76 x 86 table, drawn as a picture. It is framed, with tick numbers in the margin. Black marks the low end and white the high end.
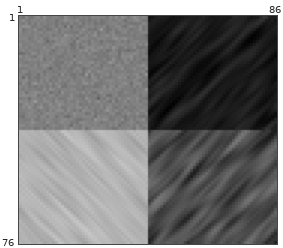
It is made of 2 by 2 panels. Panel 1,1: middling, fine-grained, faint in contrast. Panel 1,2: very low, slanting up to the right, faint in contrast. Panel 2,1: high, slanting down to the right, faint in contrast. Panel 2,2: low, slanting up to the right.
